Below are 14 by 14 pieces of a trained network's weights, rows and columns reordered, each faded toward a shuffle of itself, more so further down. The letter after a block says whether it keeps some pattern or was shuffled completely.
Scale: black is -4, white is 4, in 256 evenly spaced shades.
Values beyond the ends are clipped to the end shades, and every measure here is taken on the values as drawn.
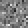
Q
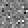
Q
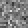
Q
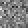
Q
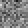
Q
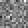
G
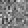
G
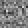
G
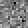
Q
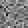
G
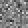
Q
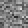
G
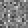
Q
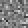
Q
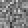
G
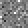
Q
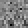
G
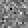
Q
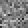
Q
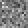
G
